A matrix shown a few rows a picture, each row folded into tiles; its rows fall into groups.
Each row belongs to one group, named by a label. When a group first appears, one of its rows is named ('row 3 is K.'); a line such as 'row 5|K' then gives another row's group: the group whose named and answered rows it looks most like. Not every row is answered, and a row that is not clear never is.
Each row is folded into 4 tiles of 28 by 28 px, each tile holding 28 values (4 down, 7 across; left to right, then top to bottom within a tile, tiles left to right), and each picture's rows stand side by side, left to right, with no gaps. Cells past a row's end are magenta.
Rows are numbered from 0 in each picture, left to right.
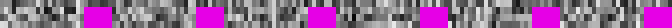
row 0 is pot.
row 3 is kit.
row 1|pot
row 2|kit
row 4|pot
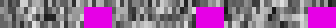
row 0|pot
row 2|pot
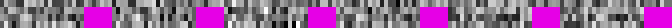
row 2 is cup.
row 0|cup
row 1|cup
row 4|kit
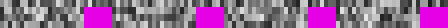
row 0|pot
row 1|kit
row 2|pot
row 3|pot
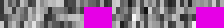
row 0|pot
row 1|cup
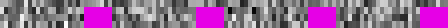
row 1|pot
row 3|kit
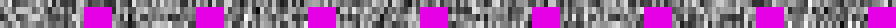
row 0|pot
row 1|kit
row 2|cup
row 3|pot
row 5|kit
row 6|kit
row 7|cup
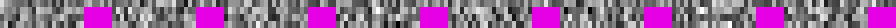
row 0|cup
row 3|cup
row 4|pot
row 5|cup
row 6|kit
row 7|pot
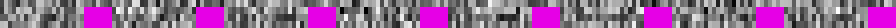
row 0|pot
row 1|pot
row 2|kit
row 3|cup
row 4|kit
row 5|kit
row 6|cup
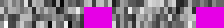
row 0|cup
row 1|pot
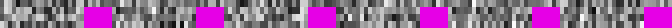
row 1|cup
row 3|kit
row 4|cup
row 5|cup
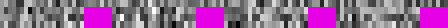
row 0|cup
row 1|cup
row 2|kit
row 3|kit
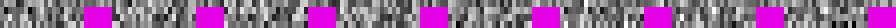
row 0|cup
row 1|pot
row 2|pot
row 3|pot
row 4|cup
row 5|cup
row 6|cup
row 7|cup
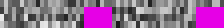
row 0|kit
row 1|kit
